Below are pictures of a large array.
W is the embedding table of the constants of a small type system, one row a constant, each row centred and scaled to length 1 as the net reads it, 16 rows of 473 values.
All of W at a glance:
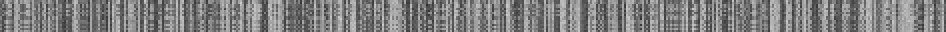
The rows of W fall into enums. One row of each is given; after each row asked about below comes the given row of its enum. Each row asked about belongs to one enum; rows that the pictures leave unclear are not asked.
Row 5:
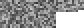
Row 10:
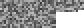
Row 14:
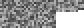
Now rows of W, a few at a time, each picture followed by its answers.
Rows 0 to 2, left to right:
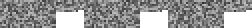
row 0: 10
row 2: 5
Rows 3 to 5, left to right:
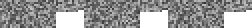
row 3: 5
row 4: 14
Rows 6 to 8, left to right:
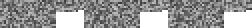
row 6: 10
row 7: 5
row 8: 14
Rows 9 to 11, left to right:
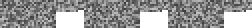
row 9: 14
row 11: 10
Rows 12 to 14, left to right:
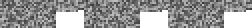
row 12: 14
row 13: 10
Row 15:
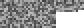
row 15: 10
